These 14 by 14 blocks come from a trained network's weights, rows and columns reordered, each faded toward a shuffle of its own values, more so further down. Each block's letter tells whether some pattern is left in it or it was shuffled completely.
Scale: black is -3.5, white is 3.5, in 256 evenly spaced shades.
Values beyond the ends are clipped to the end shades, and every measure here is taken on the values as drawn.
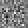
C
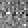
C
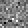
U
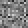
C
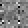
C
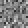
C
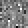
U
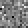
U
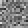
C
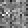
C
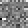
C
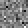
U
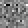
C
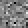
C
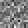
C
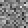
U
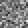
U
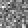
U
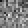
C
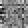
C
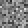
U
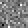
U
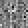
C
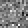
U
